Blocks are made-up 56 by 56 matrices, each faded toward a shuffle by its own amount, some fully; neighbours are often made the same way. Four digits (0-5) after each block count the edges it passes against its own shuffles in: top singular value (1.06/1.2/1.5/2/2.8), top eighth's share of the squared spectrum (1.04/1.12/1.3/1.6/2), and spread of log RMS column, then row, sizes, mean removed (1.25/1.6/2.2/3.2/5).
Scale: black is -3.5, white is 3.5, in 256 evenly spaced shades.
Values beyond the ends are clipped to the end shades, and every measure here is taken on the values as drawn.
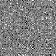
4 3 2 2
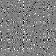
4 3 2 2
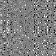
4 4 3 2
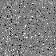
2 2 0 0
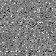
3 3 0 1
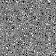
3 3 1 2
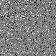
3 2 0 1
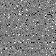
3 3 1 1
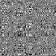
4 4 2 2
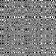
4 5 3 3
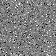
2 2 0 1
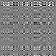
5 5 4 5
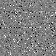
3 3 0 1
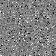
3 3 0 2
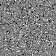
0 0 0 0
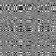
4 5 3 3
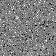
0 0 0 0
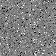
0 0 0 0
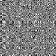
4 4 2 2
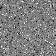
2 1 0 0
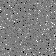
1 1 0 0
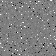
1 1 0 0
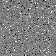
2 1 0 0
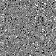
3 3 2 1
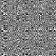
4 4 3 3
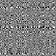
4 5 3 3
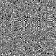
3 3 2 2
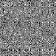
4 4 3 2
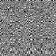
4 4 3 2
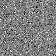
2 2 0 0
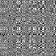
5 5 3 3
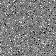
0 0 0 0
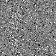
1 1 1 0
